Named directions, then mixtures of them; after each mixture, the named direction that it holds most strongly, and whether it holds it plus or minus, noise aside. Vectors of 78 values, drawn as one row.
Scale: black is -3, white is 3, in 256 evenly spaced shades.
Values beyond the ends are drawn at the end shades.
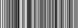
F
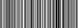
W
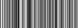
F, plus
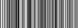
F, plus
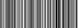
W, plus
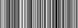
W, plus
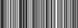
F, minus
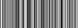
F, plus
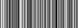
F, plus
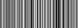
W, plus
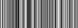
F, plus
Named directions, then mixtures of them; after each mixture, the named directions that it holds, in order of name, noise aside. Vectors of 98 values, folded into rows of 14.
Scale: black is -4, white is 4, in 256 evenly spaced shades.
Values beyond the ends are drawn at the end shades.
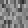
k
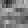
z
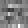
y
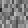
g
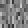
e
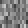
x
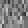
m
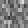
k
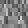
m, x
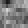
z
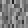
e, g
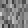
e, k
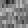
e, z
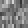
e, z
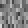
e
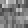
k, z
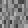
g, k, x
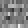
g, y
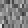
e, m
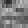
z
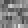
e, y, z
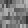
x, z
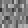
g, x, y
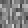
e, k, z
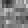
z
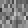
g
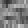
y, z
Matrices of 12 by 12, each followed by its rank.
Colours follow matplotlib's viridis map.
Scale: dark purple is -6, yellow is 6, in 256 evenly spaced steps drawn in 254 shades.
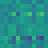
two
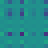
one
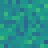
full rank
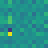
two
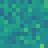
full rank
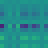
one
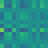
one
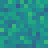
full rank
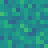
full rank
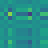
one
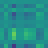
one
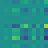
one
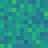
full rank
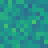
full rank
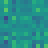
two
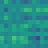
two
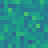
full rank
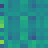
two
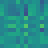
two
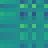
one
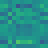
two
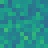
full rank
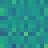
two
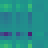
one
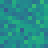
full rank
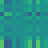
one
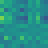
two
